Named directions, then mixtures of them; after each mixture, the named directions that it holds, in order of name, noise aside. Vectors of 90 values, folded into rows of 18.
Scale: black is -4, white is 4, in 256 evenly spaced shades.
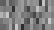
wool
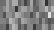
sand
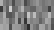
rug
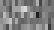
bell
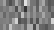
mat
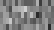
bell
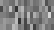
mat, rug, sand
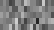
mat, wool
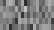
mat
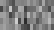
mat, rug, wool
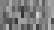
bell, mat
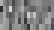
rug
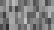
rug, sand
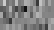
bell, mat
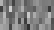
rug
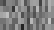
mat, wool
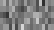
bell, wool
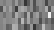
rug, sand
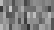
rug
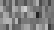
bell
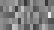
rug, sand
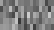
mat, rug, sand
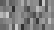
wool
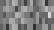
sand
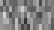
bell, rug, wool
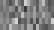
mat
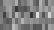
bell, sand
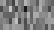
bell, mat, rug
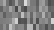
mat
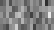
sand, wool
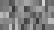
mat, wool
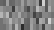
wool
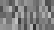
mat, rug, sand
